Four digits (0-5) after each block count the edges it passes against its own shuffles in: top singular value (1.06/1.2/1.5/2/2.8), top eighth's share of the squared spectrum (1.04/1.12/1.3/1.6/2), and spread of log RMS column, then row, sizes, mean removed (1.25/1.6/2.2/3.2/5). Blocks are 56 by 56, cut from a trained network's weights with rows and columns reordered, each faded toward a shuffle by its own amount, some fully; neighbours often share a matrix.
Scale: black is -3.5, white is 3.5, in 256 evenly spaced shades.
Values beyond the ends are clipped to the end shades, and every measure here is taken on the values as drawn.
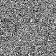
2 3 0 1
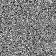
0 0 0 0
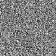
3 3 1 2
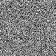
3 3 0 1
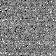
1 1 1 0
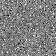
0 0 0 0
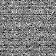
3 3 2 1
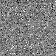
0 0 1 0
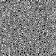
2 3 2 1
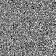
2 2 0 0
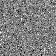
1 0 0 0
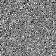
2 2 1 0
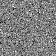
1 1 0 0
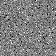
0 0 0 0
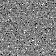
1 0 0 0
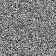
2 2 0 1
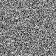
2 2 0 0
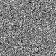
2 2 0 0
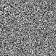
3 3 0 1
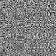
3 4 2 2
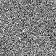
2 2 0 0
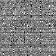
3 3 3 0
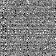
3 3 3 0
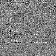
3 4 2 2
